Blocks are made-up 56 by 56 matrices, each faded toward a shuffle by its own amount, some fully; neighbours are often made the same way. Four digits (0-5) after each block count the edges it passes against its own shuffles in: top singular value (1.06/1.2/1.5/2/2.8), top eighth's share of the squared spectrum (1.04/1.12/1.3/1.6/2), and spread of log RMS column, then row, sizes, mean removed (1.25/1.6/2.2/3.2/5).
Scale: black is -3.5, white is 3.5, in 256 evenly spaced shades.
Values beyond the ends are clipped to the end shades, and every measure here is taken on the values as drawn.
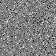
1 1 0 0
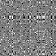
4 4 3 2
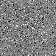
0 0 0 0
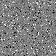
0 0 0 0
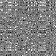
4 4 2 2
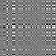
5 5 4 4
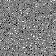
3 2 0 1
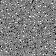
0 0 0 0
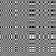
5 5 4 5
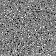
0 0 0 0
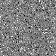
3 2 0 1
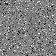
0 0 0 0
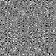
4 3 2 2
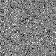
3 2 0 0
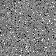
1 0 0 0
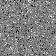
0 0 0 0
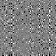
4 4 3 2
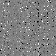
3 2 1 0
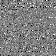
1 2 0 3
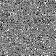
1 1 0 2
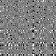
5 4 2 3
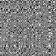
4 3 2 2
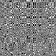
4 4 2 2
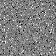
3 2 0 0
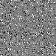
3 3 1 1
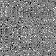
3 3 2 1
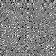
3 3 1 1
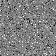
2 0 0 0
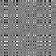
5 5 4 4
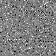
3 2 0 1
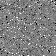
1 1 0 0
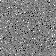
1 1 0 0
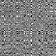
4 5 3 3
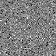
3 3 1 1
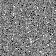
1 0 0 0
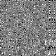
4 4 2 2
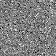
2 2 0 0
